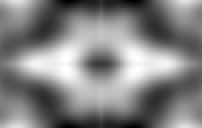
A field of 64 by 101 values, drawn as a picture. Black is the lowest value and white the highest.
No overall slope runs across the table. There is no seam. The field is smooth, with broad soft blobs. Its left and right halves mirror each other, and so do its top and bottom. There are no lone odd cells.
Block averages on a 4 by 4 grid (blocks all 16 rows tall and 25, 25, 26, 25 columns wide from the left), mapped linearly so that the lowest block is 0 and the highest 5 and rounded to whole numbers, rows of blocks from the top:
2002 / 2552 / 2552 / 2002
